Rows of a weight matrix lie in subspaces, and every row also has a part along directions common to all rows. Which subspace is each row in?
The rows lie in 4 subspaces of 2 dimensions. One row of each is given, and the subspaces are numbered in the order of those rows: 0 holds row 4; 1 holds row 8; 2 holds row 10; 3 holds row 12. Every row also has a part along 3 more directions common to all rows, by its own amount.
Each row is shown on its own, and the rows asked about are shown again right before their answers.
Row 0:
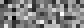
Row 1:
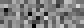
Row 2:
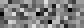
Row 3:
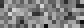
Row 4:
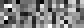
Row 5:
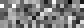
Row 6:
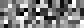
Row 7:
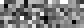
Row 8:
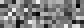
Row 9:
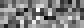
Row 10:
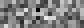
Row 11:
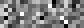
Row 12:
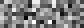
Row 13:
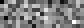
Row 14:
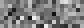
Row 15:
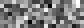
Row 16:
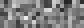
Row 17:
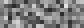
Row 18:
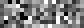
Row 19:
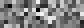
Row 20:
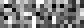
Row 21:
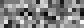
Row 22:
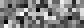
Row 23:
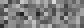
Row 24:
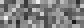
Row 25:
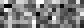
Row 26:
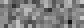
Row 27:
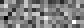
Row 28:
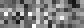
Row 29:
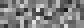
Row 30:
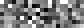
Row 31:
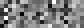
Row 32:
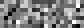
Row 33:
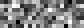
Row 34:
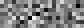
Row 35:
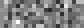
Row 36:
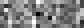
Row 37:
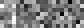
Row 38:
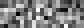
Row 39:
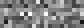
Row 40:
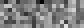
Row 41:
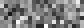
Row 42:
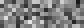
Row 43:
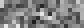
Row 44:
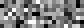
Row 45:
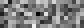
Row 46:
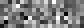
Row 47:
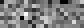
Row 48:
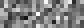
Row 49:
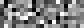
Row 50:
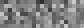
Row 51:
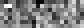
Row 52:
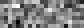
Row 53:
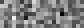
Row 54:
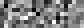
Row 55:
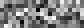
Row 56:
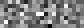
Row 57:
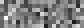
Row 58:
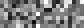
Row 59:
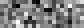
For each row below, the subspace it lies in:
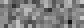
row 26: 3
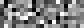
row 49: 3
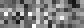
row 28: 2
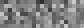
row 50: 0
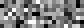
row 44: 1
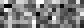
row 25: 0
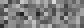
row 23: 0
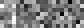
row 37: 3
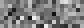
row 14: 1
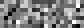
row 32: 1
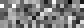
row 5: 3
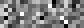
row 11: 0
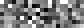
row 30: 1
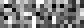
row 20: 0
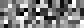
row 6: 2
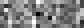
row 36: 0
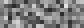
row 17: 3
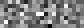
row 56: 0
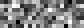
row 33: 3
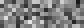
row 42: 1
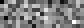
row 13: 1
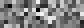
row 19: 2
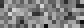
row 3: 1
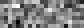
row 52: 3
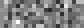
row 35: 3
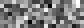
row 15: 1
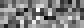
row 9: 2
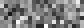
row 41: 1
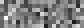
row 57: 1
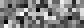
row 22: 2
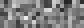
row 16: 3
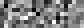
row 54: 3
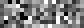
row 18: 0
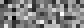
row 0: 3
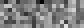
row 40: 0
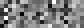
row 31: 0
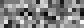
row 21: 2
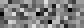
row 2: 0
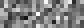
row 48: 3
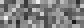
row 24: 1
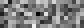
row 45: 0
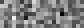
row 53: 3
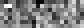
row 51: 0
